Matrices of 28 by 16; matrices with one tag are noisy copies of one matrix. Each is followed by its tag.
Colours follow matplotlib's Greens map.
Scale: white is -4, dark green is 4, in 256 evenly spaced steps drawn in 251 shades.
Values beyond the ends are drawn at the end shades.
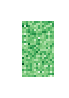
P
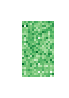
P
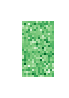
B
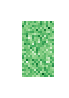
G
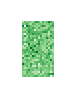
P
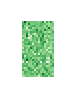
G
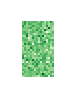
G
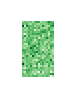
P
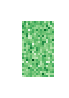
G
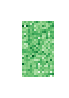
P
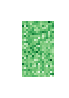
P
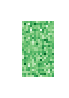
B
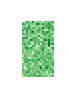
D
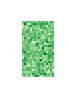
B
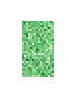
G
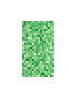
G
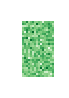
D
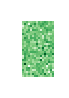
B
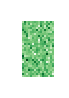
G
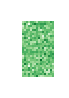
B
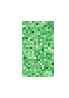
D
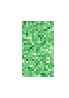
G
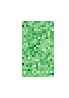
P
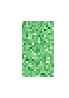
G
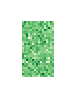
G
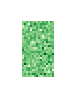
B
